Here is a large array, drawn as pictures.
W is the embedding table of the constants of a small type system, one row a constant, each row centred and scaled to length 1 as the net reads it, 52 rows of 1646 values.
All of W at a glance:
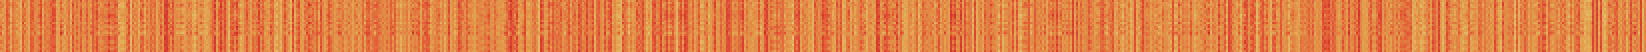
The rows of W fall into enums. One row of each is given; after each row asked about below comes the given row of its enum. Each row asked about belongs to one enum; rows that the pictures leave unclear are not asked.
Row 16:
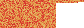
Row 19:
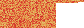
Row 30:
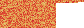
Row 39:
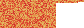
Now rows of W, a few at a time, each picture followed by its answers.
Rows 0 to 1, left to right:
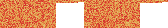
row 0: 16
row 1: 19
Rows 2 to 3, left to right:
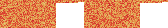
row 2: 30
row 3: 39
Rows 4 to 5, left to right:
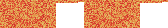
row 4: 39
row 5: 39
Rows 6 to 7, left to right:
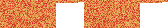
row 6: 39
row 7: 19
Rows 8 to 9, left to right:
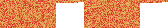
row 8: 16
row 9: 30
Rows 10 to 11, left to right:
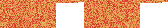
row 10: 19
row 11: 16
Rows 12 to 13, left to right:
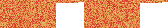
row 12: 19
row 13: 16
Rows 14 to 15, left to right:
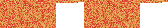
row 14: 16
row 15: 16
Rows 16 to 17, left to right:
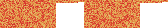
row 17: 39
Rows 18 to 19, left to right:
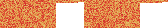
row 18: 16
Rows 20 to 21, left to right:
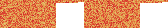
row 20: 30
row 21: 16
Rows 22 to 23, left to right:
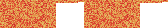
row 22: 39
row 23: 39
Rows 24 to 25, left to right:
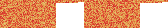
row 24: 30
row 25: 16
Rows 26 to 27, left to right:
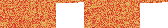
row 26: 19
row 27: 30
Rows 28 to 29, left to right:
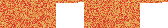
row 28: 39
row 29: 19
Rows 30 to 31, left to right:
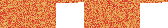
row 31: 16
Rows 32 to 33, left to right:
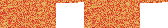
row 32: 30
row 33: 30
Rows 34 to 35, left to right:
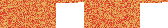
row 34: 30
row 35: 39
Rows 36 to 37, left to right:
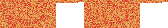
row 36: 39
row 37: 16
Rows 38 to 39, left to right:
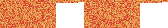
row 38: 16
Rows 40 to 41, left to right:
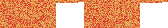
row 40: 39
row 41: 19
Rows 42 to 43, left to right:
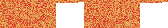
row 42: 39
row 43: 19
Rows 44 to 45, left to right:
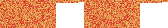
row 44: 16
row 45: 39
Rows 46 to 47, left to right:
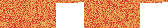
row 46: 19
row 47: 16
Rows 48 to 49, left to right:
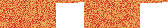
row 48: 19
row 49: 39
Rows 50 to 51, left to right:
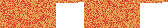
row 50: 39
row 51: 16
